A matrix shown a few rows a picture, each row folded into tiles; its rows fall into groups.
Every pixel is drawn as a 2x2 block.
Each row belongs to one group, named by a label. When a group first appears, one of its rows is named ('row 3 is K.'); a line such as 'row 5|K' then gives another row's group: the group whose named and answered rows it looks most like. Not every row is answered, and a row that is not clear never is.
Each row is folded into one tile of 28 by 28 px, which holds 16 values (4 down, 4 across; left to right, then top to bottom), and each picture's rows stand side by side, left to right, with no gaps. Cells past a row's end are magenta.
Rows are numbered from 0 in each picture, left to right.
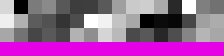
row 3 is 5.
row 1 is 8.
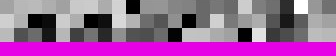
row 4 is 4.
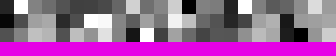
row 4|5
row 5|5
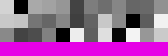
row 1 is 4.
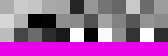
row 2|4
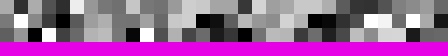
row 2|4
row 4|5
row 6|8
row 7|4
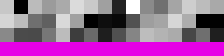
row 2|5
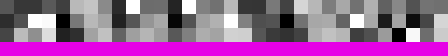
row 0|8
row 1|5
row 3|5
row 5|5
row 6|4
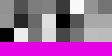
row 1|5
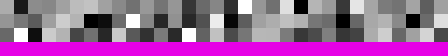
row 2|4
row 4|5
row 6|5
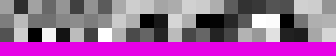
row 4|8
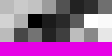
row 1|8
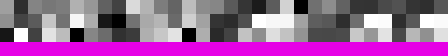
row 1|4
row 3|4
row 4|8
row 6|8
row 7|8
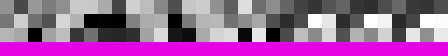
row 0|4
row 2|5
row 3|5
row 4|4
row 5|8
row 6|8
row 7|8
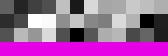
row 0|8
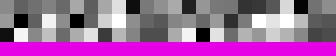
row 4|8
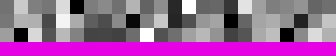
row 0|4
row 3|5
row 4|5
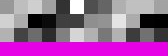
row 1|5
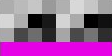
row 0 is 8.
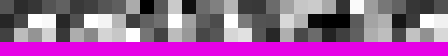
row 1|8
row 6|5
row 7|8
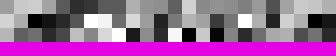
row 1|8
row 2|4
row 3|4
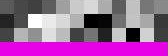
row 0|8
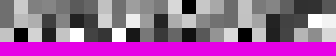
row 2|4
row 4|4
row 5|8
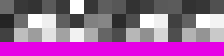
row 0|8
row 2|8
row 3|8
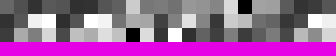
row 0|8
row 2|4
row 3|4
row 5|8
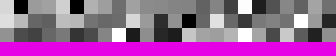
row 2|4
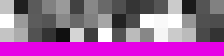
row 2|8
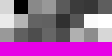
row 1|8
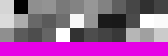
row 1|4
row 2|8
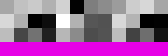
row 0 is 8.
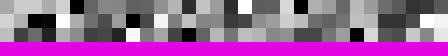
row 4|5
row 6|4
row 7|8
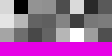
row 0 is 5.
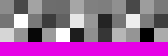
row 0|4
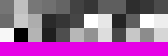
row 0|4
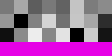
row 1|4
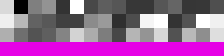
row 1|5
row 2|8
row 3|8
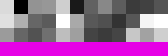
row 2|8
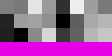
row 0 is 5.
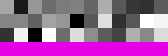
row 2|8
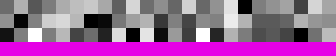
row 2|4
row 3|4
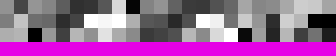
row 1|8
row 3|8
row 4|4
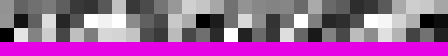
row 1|8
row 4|4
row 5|4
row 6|8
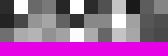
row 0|5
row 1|5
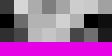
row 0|5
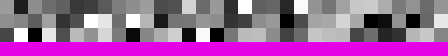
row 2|4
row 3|4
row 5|5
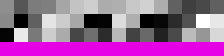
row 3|8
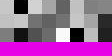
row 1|4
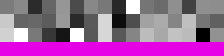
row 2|5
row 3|4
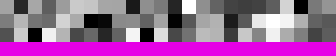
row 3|5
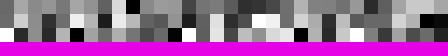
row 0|4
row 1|4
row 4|8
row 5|4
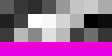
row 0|8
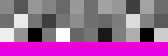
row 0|4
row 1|4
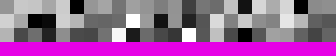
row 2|4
